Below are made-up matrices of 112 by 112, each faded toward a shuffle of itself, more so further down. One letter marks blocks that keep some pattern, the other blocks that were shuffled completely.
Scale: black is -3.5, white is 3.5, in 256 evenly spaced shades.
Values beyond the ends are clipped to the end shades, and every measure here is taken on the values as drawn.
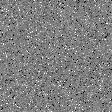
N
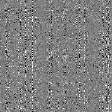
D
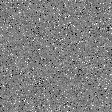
N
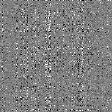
D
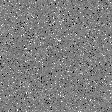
N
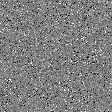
N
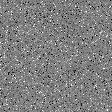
N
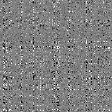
D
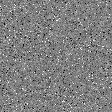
N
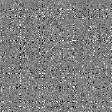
D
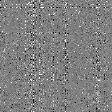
D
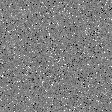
N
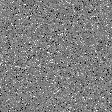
N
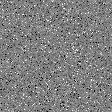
N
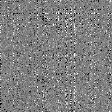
D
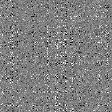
D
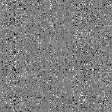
D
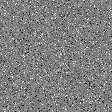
N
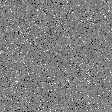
N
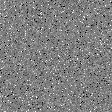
N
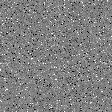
N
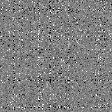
D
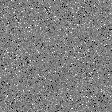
N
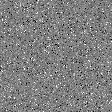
N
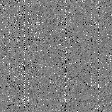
D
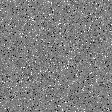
N
